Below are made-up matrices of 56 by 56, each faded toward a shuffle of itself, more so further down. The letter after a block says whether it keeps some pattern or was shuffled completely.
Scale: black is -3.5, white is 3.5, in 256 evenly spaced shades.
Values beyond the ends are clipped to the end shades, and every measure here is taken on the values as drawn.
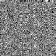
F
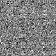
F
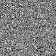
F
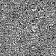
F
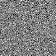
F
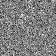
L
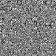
F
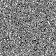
L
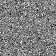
L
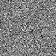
F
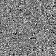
F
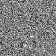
F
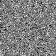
L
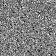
L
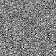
F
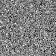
F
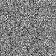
F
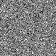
L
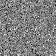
F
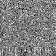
F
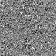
F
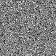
L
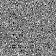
F
